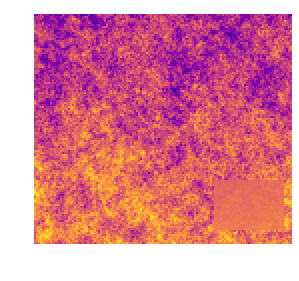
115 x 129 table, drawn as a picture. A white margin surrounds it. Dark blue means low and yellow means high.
Values rise toward the bottom. No row or column stands out. The bottom right is the smoothest part. The values follow a bell shape. In the bottom right lies a patch that is calmer than the rest.
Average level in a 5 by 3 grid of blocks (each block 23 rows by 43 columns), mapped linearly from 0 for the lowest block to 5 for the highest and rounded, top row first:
010 | 111 | 323 | 544 | 555
